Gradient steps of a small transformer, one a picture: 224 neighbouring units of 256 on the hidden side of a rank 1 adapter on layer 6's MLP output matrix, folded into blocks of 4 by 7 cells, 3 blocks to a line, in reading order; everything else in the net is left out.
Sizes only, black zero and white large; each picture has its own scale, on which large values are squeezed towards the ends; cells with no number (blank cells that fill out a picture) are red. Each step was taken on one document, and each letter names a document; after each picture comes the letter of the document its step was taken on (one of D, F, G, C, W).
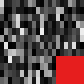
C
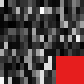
C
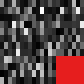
C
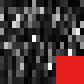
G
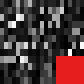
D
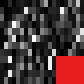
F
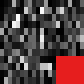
F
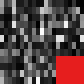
C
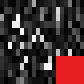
D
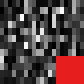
D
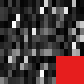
C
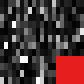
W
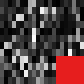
D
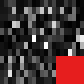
G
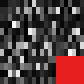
G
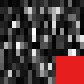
G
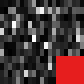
G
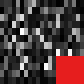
D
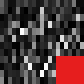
W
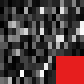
C
